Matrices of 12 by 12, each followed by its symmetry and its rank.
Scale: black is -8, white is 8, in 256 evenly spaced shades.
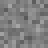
antisymmetric, full rank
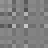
symmetric, rank one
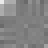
symmetric, rank two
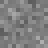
symmetric, full rank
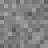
symmetric, full rank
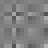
symmetric, rank one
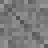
symmetric, full rank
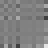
symmetric, rank one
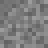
symmetric, full rank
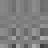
neither, rank one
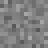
antisymmetric, full rank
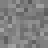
antisymmetric, full rank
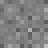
symmetric, rank two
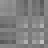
symmetric, rank one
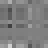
neither, rank one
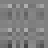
neither, rank one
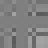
symmetric, rank one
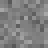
antisymmetric, full rank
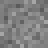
symmetric, full rank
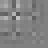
symmetric, rank two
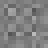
symmetric, rank two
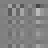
neither, rank one
